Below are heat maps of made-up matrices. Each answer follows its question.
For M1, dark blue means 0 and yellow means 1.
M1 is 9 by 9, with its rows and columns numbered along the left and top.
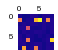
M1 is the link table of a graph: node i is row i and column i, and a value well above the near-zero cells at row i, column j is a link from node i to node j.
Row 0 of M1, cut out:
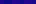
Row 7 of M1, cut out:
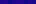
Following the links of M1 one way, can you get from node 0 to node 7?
no
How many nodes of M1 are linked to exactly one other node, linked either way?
4
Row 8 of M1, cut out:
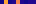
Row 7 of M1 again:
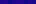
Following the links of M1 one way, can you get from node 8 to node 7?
yes
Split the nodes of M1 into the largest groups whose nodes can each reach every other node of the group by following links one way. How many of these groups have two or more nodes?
0
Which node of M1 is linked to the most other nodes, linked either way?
node 1
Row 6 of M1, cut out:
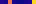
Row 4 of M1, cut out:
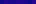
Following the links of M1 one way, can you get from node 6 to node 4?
yes
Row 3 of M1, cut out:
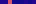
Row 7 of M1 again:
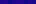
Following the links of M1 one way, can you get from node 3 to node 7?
no
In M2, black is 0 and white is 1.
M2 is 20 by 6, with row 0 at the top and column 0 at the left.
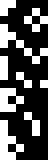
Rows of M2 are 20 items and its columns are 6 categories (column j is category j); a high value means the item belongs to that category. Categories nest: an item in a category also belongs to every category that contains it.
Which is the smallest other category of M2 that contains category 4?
0
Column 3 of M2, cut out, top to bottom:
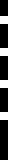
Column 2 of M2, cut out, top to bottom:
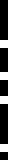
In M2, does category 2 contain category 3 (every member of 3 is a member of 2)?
no
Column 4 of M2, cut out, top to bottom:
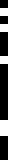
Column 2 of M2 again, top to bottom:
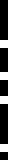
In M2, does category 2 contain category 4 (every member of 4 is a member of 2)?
no
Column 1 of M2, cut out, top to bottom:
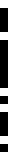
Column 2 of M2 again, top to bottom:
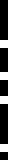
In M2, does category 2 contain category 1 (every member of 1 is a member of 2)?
no
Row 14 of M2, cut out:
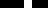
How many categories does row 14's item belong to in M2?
1
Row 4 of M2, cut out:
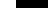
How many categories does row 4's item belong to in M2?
2
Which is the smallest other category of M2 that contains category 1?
0
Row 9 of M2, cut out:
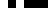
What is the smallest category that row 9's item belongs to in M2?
2
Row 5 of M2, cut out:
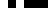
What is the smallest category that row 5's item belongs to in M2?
2
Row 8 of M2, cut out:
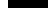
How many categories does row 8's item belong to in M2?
1
